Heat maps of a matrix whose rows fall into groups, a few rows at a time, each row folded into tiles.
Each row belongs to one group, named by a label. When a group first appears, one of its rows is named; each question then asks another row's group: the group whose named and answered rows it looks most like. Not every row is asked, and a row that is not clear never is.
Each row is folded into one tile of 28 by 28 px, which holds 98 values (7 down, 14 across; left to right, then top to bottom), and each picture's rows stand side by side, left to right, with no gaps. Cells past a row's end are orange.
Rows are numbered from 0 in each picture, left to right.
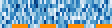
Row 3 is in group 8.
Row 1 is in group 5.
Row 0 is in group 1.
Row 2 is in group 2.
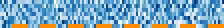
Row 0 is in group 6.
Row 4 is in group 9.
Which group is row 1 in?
8
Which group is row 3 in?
8
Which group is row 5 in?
1
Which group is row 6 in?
9
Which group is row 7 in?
2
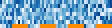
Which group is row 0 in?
2
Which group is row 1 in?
5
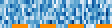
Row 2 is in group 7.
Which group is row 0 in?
1
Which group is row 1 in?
2
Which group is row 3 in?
5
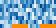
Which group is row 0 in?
9
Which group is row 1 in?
1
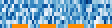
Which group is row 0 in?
9
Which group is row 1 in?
9
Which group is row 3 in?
9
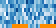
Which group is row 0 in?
1
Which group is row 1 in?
9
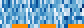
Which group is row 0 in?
5
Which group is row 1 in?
5
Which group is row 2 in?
6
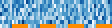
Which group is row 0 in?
2
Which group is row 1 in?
2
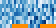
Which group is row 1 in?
7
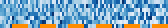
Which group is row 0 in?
8
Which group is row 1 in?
7
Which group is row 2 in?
6
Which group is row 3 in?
1
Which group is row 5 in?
9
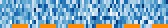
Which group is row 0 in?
8
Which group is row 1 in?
1
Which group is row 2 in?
8
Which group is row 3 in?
6
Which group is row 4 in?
6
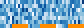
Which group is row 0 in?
8
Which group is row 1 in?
1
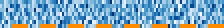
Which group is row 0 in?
1
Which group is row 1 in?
1
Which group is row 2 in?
6
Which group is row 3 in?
1
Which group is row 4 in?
7
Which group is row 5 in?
5
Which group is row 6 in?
9
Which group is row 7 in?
1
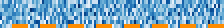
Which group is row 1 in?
2
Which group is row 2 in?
7
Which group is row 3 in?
2
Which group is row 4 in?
2
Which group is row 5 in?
5
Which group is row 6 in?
2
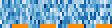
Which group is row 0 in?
5
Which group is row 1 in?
7
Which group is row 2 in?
6
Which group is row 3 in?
9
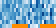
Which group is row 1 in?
5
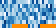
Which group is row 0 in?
6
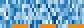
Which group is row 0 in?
1
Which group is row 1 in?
6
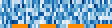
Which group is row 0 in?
7
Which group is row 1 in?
9
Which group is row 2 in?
9
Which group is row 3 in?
2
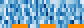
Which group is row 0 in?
1
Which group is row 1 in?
5
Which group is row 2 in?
7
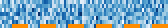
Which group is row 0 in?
7
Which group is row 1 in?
2
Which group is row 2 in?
7
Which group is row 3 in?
8
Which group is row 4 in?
8
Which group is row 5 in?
8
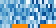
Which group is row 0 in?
8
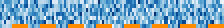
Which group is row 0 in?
9
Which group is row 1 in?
7
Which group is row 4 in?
2
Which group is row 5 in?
6
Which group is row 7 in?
7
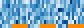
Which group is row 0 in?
5
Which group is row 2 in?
2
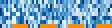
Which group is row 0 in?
9
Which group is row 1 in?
8
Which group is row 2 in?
9
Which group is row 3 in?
6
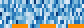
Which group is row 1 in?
6
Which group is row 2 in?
2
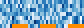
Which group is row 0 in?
8
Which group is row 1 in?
2
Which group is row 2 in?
9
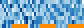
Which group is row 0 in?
6
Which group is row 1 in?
6
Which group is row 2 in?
8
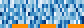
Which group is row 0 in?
7
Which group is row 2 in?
6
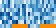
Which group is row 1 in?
5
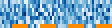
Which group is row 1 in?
9
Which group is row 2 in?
5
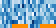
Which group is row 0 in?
7
